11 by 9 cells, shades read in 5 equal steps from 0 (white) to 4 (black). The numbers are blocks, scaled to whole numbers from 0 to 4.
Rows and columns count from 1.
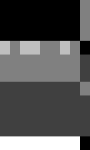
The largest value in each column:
4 4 4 4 4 4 4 4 4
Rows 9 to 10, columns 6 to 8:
3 3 3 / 3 3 3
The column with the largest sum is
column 9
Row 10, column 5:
3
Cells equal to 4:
26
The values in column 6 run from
0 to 4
